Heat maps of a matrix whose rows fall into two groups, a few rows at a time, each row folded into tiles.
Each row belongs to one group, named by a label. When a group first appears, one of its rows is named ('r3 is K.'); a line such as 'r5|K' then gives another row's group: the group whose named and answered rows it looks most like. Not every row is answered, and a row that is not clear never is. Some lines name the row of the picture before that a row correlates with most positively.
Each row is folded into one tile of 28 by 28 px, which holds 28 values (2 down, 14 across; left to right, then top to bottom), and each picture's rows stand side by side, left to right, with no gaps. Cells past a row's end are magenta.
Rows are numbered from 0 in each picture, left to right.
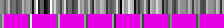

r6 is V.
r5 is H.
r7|V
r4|H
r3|H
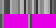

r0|V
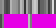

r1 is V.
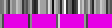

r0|H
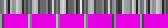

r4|V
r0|H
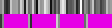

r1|H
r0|V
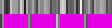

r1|H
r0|V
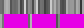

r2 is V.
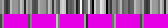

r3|H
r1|V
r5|V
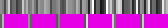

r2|V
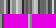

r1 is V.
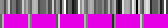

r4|V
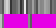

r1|H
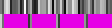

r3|H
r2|H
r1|V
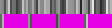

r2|V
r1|H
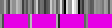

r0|H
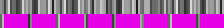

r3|H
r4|V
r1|V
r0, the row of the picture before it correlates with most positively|1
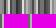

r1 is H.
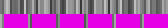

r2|V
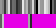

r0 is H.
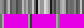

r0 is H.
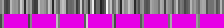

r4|H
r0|V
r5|V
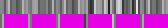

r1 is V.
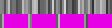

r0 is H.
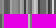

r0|V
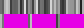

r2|V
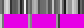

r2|H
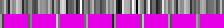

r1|V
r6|H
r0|H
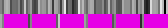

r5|V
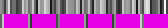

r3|H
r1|H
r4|V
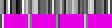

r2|H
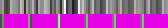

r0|V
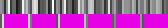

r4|V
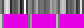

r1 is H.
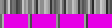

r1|H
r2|H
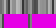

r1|V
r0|H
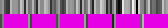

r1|H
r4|V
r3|H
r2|V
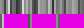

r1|V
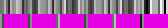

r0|H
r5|V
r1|V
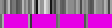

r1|H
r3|V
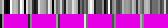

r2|H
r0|V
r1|V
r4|V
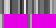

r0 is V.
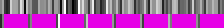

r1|V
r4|H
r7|H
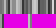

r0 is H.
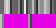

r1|H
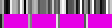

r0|V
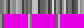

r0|H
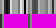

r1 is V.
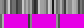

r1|V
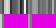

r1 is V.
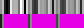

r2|V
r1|V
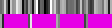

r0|H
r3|V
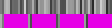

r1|H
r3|H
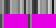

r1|V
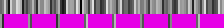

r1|H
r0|H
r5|H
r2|V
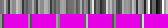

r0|H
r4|V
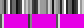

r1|V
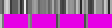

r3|V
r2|V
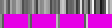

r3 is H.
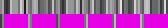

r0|V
